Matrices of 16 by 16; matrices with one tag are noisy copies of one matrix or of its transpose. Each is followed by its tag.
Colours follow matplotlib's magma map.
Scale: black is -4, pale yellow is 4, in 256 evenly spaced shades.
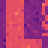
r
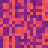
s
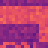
r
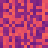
s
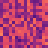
s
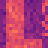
r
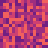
s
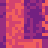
r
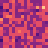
s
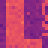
r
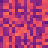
s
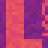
r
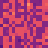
s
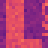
r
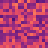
s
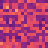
s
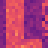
r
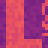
r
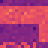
r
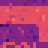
r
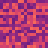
s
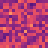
s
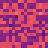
s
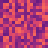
s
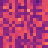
s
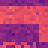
r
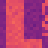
r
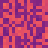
s
